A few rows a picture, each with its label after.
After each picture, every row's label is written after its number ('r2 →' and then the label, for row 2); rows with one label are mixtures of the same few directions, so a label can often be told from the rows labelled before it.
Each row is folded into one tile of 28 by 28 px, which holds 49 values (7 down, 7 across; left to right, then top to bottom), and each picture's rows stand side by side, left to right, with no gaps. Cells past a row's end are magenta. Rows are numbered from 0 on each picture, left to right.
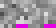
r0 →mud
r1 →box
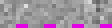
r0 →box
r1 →box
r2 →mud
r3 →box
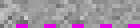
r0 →mud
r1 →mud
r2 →mud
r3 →box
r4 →mud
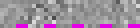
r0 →mud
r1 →mud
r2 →box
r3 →mud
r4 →box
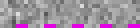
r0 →box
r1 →box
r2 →box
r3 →mud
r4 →mud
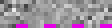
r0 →box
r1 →box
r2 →mud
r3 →mud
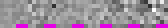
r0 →mud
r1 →box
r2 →box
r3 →mud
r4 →box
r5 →box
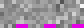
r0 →mud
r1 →mud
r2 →box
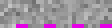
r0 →box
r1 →box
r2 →box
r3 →mud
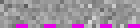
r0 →box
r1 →mud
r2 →box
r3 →mud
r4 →mud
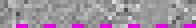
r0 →box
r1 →mud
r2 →mud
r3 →mud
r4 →box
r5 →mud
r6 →mud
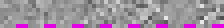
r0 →mud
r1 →box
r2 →mud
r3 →box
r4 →box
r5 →mud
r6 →mud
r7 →mud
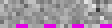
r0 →box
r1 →box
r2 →mud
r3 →box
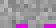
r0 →box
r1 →mud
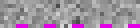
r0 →mud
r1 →mud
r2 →mud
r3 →box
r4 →box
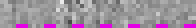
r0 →box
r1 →mud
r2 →box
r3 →box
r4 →box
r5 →box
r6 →mud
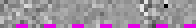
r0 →box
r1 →mud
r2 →mud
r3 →box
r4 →box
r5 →box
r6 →mud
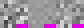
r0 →mud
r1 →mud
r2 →mud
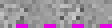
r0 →mud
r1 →box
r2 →mud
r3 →mud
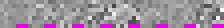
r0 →box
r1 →mud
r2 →mud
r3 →mud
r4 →mud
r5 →box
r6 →mud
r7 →mud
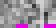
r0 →box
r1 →box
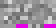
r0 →mud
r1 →mud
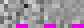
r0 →box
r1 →box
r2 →mud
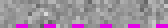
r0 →mud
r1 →box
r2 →mud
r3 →box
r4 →box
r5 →box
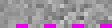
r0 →box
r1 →mud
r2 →mud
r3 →mud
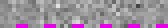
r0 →box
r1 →box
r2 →mud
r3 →box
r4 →box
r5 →mud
